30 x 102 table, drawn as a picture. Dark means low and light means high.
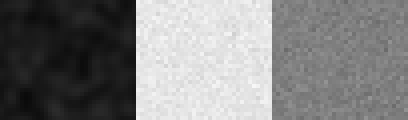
The table splits into one row of 3 panels. Panel 1,1: very low, blotchy, faint in contrast. Panel 1,2: very high, fine-grained, faint in contrast. Panel 1,3: middling, fine-grained, faint in contrast.
